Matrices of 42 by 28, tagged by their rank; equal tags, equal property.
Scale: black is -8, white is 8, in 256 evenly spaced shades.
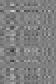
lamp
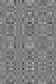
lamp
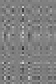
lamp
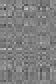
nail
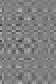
lamp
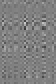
lamp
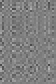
nail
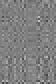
nail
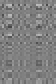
lamp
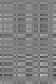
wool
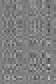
nail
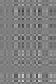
wool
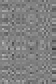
nail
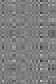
lamp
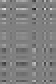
wool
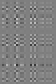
wool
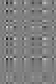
wool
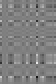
wool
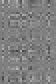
nail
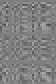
nail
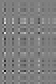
wool
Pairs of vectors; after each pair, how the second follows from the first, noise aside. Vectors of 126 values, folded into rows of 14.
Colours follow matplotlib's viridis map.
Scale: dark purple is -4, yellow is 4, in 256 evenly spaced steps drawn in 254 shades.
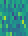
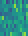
wrapped around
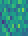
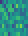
wrapped around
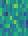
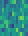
wrapped around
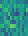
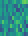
wrapped around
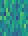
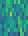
wrapped around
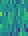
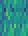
wrapped around
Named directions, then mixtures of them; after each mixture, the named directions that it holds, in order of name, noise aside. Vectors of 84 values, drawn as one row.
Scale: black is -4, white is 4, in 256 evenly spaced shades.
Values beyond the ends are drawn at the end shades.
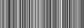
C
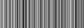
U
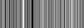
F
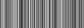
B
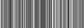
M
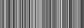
C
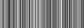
C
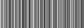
C, M, U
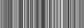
B, M, U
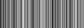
F, M, U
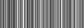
C, F, U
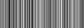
C, F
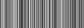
B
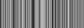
F, M
